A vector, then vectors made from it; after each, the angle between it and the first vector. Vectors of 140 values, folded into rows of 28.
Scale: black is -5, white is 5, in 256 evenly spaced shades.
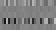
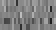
partly aligned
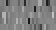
orthogonal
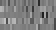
partly opposed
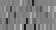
orthogonal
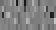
orthogonal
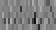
partly aligned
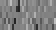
partly aligned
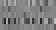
nearly parallel
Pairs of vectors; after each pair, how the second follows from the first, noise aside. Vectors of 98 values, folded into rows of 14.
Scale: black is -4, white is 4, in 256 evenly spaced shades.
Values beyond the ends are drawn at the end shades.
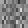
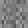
shrunk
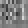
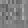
shrunk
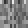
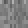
shrunk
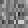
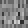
sign-scrambled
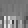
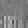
shrunk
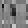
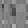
shrunk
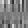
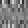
sign-scrambled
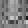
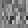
sign-scrambled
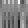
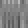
shrunk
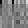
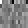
sign-scrambled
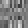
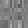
shrunk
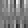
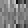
sign-scrambled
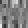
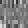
sign-scrambled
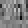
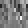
sign-scrambled
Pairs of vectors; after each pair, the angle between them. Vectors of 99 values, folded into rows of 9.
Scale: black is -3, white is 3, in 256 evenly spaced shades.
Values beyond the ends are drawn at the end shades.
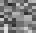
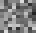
orthogonal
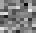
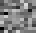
nearly opposite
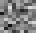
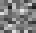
nearly opposite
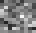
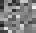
orthogonal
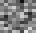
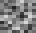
nearly opposite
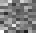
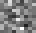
orthogonal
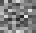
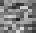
partly aligned
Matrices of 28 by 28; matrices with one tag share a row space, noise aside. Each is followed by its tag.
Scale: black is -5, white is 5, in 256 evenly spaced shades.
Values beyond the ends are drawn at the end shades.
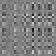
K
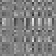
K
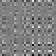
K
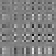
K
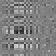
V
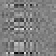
V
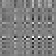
K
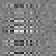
V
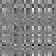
K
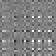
K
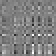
K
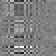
V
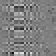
V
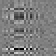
V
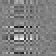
V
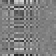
V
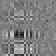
V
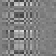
V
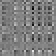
K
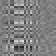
V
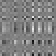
K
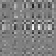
K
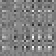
K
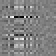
V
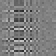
V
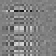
V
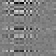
V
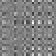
K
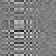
V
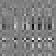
K
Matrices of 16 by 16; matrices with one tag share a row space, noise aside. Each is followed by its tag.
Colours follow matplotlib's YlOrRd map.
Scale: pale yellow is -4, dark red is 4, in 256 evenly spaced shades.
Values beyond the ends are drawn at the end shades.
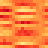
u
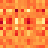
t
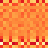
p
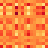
t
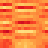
u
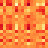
t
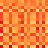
p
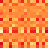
p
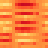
u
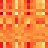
t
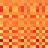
p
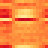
u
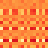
p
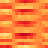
u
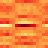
u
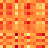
t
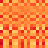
p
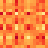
t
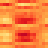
u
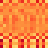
p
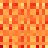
p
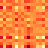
t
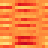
u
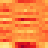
u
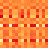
p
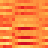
u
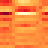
u
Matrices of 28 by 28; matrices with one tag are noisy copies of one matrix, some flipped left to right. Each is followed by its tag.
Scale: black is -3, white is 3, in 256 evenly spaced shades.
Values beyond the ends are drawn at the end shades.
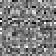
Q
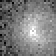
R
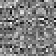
Q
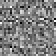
Q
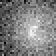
R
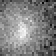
R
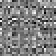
Q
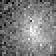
R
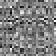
Q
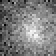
R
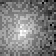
R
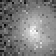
R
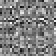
Q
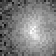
R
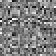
Q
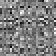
Q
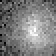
R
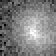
R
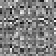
Q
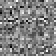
Q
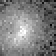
R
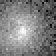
R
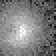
R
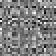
Q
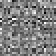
Q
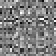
Q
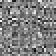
Q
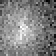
R
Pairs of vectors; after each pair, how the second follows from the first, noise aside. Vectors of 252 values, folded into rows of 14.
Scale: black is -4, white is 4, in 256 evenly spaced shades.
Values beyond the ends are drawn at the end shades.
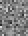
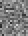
sign-scrambled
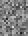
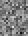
copied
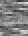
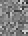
sign-scrambled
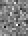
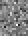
copied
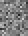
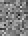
copied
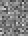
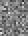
copied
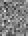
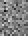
sign-scrambled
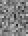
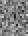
copied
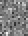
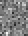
copied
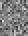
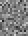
sign-scrambled
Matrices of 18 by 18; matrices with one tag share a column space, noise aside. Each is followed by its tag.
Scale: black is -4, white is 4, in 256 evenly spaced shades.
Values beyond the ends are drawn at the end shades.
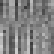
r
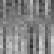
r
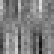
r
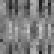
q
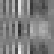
q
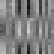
q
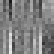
r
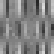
q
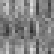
q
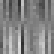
r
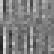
r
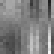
r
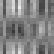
q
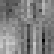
r
